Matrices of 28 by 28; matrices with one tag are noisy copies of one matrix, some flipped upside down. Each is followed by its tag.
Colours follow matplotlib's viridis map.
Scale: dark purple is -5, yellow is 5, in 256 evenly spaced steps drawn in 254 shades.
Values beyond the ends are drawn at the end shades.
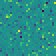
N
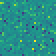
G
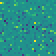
G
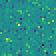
N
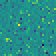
N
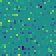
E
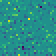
E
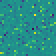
G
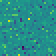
E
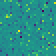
N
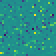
G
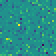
N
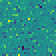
E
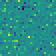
E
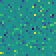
G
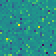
N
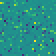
G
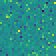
N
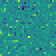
E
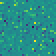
G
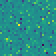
N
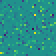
G
